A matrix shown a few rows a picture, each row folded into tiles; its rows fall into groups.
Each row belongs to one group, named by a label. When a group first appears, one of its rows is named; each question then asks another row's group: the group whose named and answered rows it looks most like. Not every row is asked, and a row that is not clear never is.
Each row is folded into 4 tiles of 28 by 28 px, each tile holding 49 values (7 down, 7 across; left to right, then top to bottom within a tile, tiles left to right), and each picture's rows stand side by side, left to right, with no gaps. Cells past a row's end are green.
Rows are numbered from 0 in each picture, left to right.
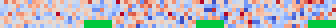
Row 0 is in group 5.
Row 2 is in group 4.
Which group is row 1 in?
5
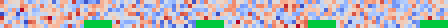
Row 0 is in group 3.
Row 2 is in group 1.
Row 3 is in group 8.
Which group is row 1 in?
8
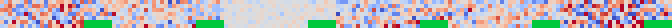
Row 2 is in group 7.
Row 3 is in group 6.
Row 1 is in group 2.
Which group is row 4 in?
3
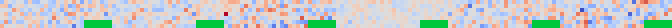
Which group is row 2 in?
2
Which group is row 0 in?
8
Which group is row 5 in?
4
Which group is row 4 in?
6
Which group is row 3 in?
8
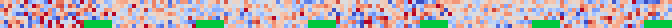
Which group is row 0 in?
1
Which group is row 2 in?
3
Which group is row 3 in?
3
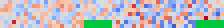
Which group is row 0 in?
1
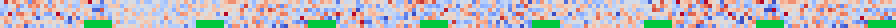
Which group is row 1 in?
8
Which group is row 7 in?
2
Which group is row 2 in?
2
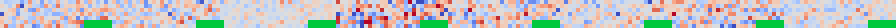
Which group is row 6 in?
2
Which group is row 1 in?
7
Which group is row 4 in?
3
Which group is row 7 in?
6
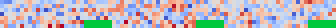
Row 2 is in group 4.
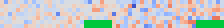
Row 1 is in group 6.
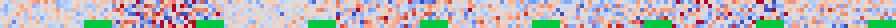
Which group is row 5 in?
6
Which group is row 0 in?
8
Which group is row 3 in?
3
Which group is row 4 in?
3
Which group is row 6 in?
5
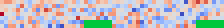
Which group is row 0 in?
2
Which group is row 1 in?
4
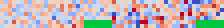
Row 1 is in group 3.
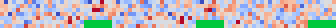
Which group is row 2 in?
1
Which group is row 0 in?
7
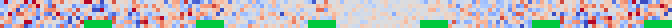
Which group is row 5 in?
3
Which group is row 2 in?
7
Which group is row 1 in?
3
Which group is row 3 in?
7
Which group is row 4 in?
8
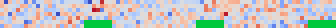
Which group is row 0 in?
7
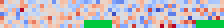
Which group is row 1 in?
6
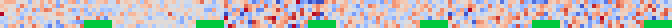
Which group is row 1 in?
5
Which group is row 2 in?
3
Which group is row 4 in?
3
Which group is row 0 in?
2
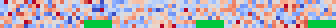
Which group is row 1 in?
6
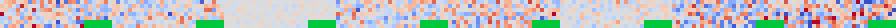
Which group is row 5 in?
6
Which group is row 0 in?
2
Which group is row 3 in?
4
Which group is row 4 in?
1
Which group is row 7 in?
3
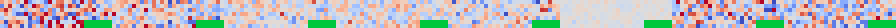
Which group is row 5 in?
8
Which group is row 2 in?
5
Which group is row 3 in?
1
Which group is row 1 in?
2
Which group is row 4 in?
7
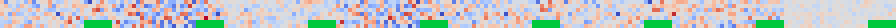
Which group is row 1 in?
8
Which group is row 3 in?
8
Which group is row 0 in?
7
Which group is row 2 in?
4
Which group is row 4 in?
7
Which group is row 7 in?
4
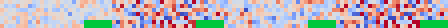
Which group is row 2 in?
4
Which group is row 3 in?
1
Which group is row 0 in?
4
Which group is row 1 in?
1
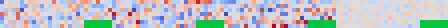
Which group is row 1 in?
4
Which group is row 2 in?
6
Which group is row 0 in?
4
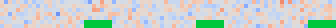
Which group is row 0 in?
7
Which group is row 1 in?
4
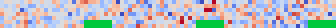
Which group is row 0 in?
4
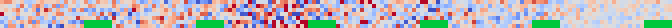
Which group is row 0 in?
2
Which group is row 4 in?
4
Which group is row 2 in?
1
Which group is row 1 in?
3
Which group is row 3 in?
5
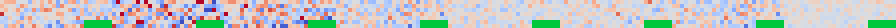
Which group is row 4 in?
4
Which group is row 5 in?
5
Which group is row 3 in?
8
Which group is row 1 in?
5
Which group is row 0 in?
2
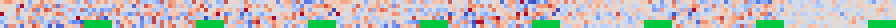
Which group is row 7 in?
7
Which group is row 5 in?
5
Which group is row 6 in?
3
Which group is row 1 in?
1
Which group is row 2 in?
3
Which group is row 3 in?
2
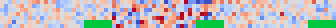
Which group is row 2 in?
5
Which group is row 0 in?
8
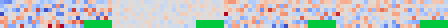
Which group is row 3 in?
2
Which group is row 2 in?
2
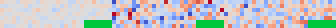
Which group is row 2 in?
6
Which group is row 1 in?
4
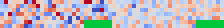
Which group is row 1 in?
6
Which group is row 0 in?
5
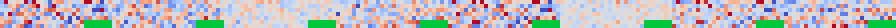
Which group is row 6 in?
5
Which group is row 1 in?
8
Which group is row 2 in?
8
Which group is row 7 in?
6
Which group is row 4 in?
5
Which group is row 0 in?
5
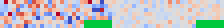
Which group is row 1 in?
6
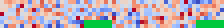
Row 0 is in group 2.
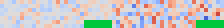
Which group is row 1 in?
1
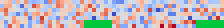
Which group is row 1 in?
6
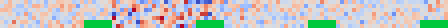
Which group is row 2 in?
4
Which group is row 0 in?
1
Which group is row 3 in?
7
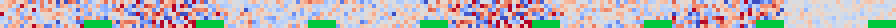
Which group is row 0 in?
2
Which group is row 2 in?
4
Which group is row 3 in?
7
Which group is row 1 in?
1
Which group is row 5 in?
2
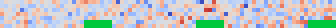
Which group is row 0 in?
4
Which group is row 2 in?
6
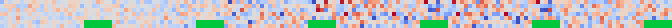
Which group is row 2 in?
7
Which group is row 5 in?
1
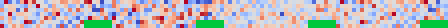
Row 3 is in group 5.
